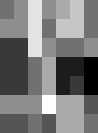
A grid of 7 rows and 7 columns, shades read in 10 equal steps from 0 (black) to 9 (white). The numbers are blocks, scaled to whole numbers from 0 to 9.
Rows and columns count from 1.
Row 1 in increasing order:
4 4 5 5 6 7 8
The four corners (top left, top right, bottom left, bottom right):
4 4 3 4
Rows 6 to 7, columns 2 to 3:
5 5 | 3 4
